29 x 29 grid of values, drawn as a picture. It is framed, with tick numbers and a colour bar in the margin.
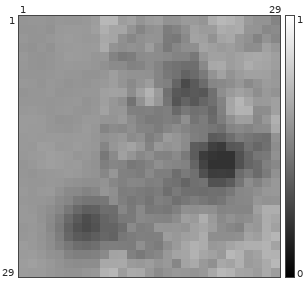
Dips: three. Grain: blotchy. Seam: vertical, 30% of the way across, the left part calmer. Slope: none. Ninth with the lowest average: middle right. Histogram: skewed, a long tail of low values.
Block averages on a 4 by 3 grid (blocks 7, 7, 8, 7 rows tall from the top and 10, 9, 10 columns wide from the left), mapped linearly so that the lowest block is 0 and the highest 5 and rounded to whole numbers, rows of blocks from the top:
434
422
320
235
